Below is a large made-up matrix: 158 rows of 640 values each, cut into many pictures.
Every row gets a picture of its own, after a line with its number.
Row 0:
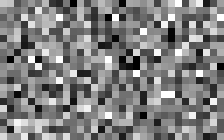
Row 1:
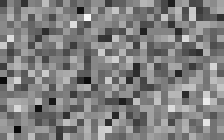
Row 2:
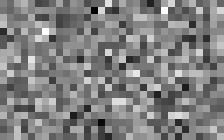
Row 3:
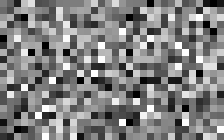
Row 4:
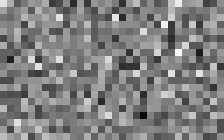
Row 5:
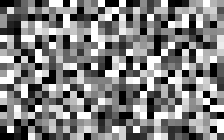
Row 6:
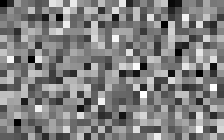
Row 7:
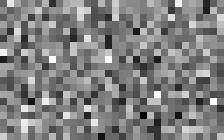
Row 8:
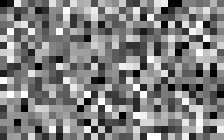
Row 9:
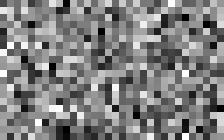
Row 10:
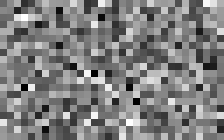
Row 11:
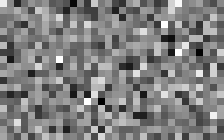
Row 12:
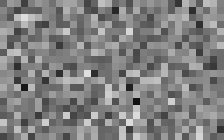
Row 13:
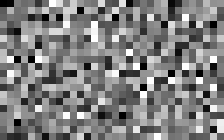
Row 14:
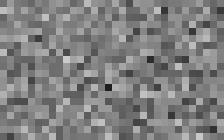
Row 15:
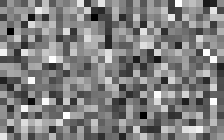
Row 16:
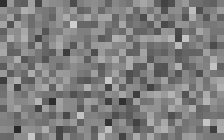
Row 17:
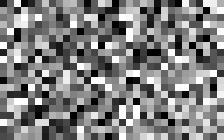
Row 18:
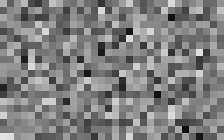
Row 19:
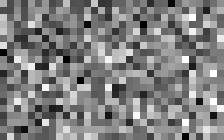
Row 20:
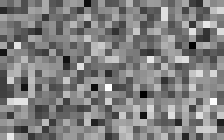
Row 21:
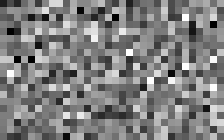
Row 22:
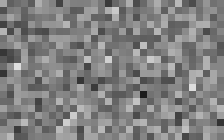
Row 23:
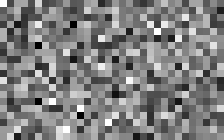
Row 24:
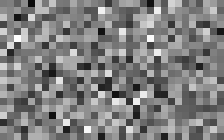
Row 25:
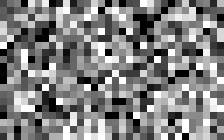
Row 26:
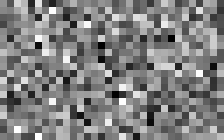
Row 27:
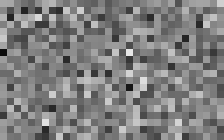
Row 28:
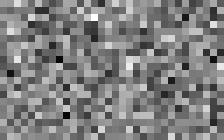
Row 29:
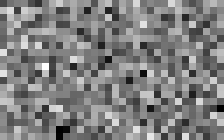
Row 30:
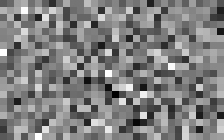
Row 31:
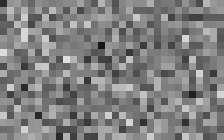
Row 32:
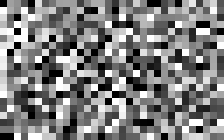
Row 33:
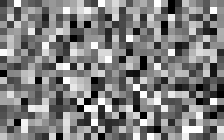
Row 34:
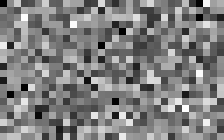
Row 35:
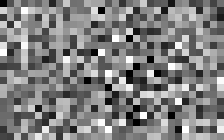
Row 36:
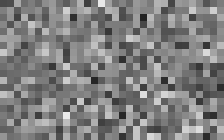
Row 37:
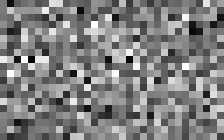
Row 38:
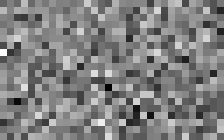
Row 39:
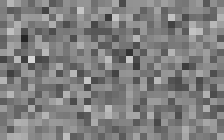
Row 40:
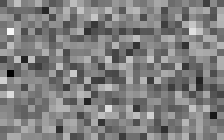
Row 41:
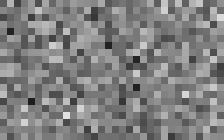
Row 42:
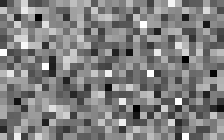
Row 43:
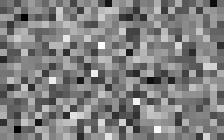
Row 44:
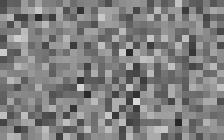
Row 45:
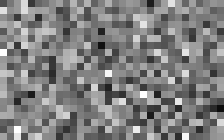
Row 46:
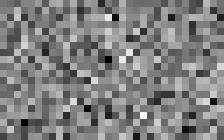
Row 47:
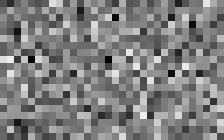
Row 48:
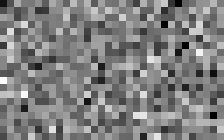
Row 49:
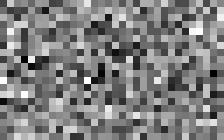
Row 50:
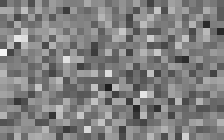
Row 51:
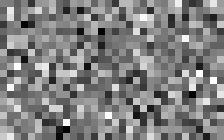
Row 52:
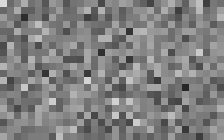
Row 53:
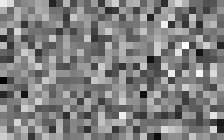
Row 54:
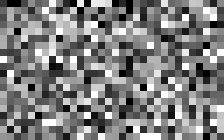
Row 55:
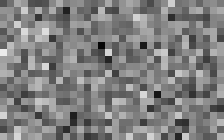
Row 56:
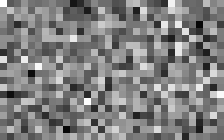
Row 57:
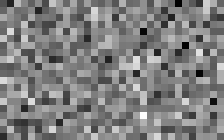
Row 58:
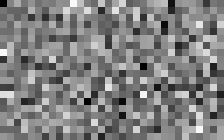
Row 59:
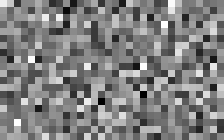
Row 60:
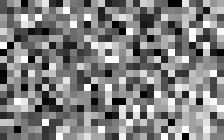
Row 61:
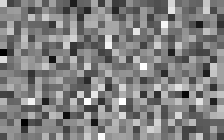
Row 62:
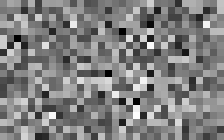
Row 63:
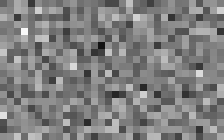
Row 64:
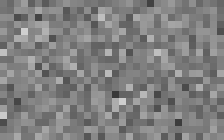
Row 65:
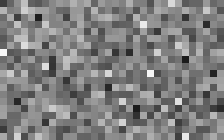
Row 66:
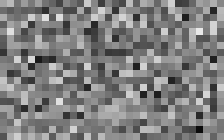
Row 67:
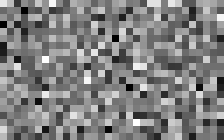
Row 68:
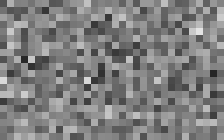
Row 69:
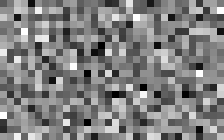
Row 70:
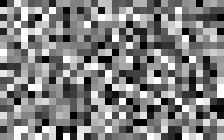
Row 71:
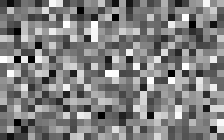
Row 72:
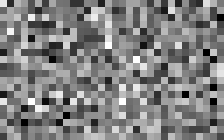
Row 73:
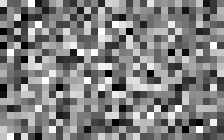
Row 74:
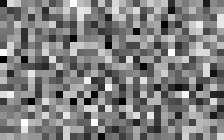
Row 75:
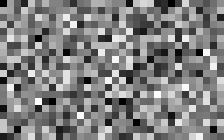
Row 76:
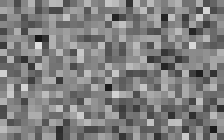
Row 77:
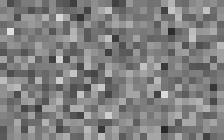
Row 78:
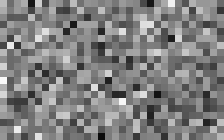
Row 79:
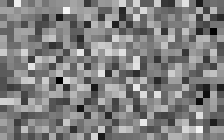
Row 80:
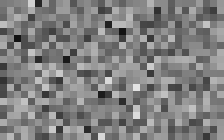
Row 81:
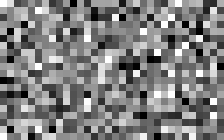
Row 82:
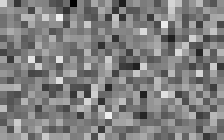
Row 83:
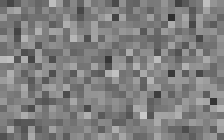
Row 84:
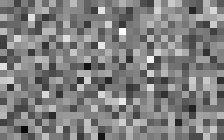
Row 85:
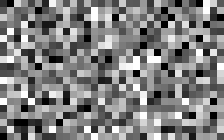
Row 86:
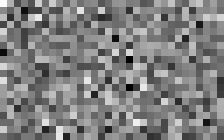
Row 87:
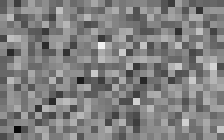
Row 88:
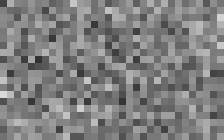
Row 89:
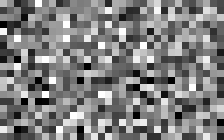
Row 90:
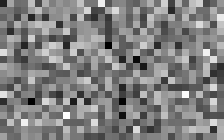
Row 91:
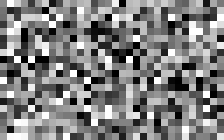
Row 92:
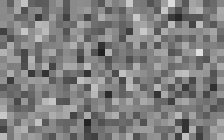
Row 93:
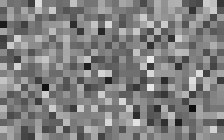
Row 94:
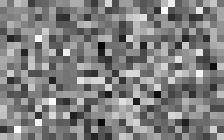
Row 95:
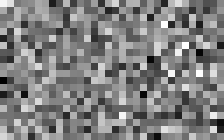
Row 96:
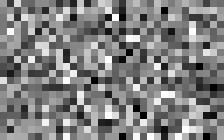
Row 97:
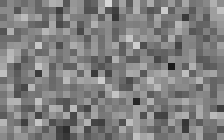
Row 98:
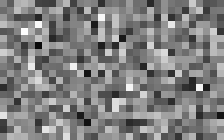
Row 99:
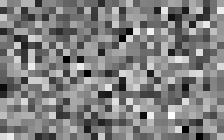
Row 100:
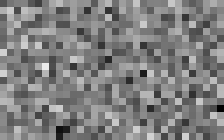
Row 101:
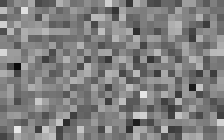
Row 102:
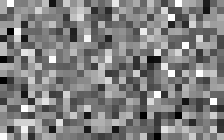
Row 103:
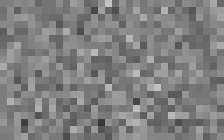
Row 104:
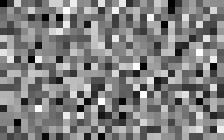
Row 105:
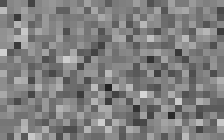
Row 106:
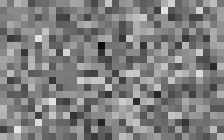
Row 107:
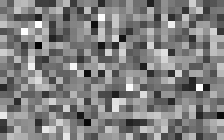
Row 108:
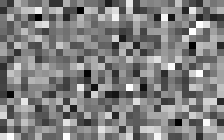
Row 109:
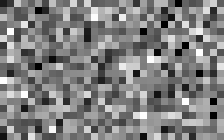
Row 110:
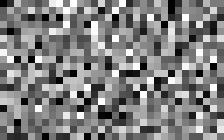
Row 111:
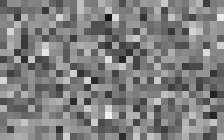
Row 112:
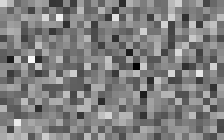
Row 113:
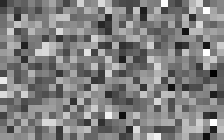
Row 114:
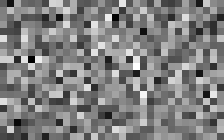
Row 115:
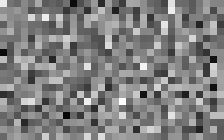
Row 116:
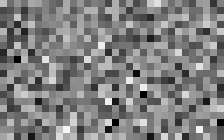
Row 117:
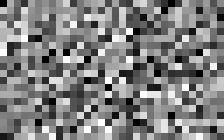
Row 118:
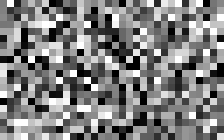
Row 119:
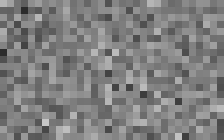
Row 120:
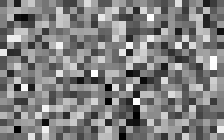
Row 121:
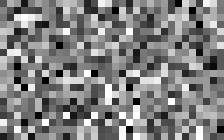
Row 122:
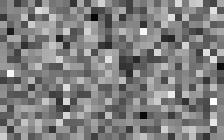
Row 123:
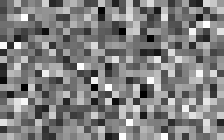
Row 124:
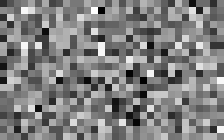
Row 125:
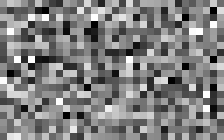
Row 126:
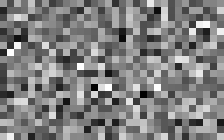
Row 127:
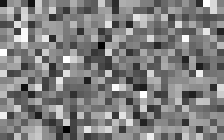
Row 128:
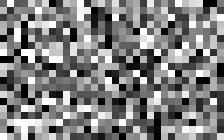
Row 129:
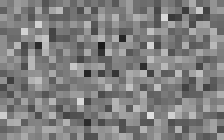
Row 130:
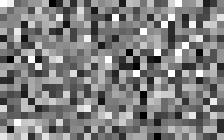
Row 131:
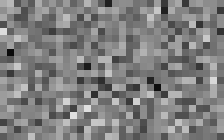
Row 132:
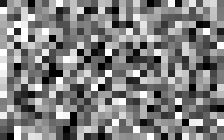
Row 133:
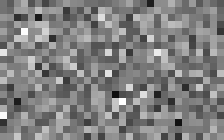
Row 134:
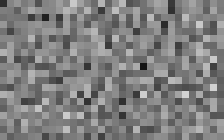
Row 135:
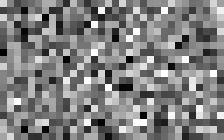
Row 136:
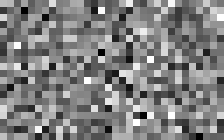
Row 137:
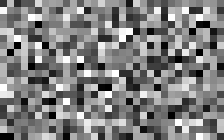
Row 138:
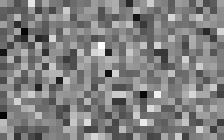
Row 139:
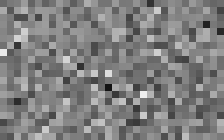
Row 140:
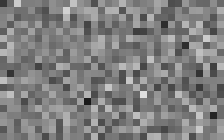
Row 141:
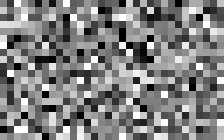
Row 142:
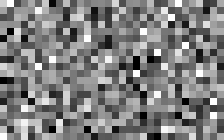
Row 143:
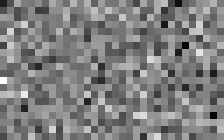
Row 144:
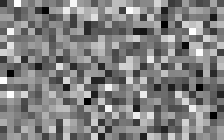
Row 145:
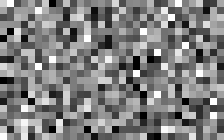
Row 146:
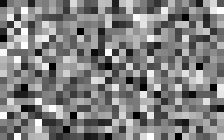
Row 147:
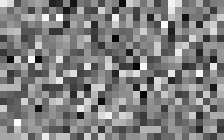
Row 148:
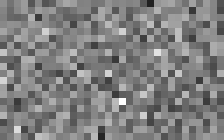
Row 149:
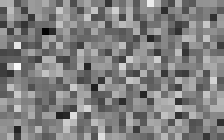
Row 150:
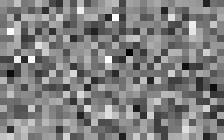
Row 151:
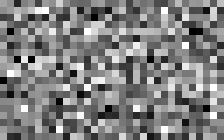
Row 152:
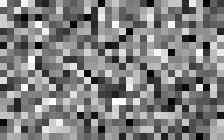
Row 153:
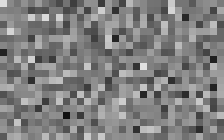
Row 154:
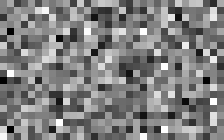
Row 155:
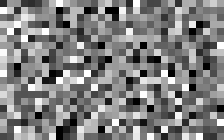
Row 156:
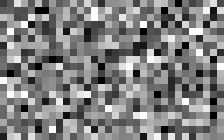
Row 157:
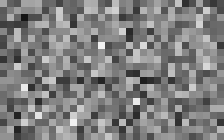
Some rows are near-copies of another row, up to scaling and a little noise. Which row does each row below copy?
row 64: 133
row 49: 68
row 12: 121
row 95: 53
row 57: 85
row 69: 63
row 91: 39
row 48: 143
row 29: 100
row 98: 107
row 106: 94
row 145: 142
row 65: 42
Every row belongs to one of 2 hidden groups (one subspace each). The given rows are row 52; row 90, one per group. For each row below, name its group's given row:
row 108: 52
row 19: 52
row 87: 52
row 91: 90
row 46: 90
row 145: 90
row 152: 52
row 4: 90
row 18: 52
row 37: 90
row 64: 52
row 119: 52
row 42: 52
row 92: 52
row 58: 90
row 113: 90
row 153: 90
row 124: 52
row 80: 52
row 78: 52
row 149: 52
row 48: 90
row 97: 52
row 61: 90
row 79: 90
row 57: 90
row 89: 52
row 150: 90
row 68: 90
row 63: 52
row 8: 90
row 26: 52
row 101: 52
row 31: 52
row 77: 90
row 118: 90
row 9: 52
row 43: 52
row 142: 90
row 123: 52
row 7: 90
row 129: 52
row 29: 52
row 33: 90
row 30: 52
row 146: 52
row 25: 52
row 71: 90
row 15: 90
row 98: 52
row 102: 90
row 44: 52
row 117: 52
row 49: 90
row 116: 52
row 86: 52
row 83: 90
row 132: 52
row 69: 52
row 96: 90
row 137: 52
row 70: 52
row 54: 90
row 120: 52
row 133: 52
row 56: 90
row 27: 52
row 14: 52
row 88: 90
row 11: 90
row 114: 90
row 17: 52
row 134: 90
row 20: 52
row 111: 90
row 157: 52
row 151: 90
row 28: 90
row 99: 52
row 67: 52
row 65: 52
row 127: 52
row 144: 90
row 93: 52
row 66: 90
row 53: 90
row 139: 52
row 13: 90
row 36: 90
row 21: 90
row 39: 90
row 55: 52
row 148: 52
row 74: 90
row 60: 52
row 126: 52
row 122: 90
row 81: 90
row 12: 52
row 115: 90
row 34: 52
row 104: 90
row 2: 52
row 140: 90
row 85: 90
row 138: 52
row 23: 52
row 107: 52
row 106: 52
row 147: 90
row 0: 90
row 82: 90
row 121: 52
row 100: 52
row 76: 52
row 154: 90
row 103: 52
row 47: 90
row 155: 52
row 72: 90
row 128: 90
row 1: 52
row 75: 52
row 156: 90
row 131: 52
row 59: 90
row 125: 90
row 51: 52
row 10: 52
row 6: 90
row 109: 90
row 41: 90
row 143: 90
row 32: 52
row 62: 52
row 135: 52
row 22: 52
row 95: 90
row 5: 90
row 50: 52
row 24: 52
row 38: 52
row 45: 52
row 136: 52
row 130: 90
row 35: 52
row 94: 52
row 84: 52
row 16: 52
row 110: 90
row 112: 90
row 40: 90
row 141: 52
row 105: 52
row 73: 52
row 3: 52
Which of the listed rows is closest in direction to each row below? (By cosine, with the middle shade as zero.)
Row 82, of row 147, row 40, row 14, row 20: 147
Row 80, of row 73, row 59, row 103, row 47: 73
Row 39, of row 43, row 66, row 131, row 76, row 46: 66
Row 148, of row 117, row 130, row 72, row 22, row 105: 105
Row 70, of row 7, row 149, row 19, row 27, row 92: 92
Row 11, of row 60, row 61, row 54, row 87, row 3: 61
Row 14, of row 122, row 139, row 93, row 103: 139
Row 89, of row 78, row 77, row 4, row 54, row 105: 78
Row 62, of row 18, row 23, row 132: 18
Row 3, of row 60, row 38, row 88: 38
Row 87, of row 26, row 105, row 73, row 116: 105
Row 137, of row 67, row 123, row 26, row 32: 32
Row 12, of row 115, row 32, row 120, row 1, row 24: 32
